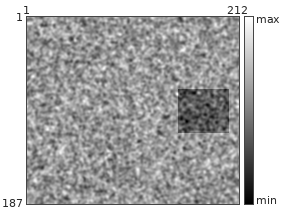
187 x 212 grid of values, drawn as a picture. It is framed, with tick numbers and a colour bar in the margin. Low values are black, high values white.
The halves do not mirror each other. No regular stripes run through it. The ninth with the lowest average is the middle right. An odd patch, lower than its surroundings, sits in the middle right. The texture is blotchy.
